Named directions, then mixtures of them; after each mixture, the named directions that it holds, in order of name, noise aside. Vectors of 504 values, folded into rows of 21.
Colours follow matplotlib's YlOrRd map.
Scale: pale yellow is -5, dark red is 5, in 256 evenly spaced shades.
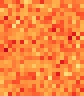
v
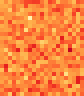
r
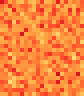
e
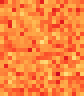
e, r, v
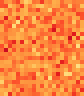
v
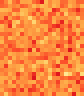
e, r, v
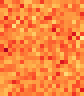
v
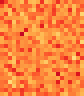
e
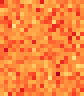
e, v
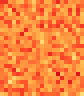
e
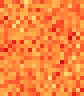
v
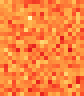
r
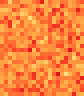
e, r, v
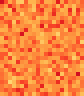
e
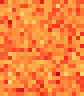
e, r, v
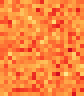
e, r, v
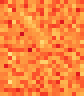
e, r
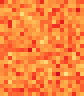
e, r, v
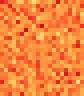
e, r, v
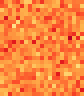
v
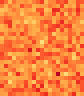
e, r, v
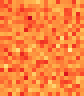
r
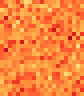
v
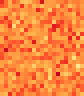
e, v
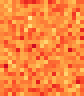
r
